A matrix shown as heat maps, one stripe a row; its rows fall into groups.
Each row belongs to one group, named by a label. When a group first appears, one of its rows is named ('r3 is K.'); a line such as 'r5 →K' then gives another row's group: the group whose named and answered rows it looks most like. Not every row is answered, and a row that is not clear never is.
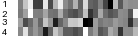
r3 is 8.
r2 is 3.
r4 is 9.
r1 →3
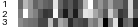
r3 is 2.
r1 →9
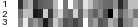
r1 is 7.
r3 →9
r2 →3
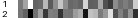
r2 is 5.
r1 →3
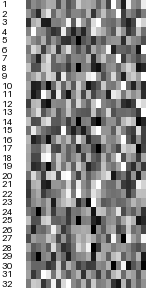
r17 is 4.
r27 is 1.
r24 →5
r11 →5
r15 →9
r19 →2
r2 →5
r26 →8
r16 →2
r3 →7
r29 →5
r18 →5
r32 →3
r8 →4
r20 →3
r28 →8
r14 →4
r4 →9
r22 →7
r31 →5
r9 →1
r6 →3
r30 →2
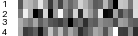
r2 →3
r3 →4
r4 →2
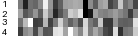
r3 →3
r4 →7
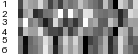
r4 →1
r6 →8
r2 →7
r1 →1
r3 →9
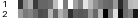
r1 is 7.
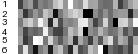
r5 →5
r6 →3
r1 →7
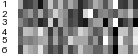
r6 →1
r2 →9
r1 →2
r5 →1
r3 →2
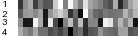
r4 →4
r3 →5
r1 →7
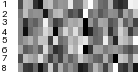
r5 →1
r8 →2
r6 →8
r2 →9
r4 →8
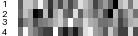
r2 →3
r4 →9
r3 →7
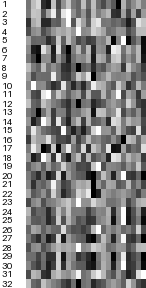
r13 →5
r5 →2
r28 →7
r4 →7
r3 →7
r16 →1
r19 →9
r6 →5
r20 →2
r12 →4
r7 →5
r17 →3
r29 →2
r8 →4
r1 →3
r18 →5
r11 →5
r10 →9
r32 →4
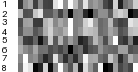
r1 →7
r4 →7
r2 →4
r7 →9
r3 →7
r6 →4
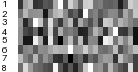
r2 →9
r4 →2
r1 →7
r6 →7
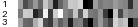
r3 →4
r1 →8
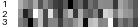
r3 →5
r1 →4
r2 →5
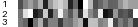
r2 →3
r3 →5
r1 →9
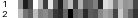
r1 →5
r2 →4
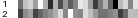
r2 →7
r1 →1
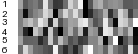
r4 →5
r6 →9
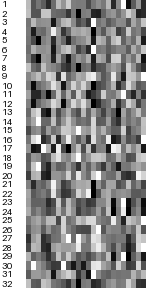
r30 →9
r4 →8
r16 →3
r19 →3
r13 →3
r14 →3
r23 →2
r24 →2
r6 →9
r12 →8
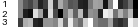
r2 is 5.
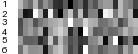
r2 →5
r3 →7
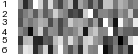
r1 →5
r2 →9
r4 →5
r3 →1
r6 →3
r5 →7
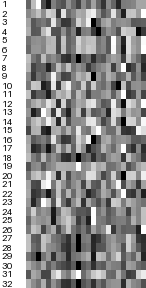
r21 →5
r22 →2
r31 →7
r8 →2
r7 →4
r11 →2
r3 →8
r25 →9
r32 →4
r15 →7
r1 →3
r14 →1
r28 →4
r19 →7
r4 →4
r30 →4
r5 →1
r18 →4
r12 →1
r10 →3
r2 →1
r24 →9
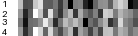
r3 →8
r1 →4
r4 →5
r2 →5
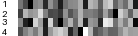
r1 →5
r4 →9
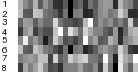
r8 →1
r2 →4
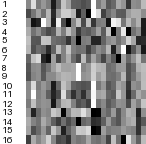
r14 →4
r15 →8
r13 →8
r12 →9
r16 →1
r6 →2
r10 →9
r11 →9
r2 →9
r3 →5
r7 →3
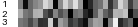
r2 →4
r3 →2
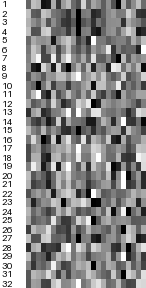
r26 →1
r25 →8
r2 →4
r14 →2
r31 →1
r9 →7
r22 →9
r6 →3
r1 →3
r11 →3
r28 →7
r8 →5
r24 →2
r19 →3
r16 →3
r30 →8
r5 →9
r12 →8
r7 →3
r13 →7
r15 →4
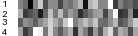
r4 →5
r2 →2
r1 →5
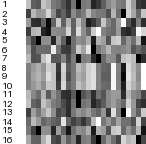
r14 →9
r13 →1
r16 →4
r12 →4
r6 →8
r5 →5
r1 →4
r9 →1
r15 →5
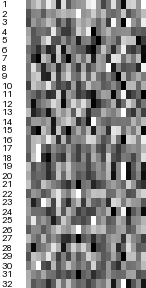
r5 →4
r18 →3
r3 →1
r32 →2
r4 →8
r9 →3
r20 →2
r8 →3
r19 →2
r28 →8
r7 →5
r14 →9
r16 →1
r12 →8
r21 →4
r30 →3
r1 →1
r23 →5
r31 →4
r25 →9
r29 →1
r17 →3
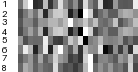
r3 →7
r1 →3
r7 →9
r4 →9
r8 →9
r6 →3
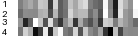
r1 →1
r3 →5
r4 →3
